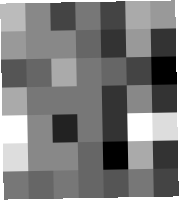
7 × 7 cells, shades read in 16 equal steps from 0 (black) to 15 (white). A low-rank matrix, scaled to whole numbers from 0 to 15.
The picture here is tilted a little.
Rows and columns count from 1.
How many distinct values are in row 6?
6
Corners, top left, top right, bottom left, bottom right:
11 9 7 4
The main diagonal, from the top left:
11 8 10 7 3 10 4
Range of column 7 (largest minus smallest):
13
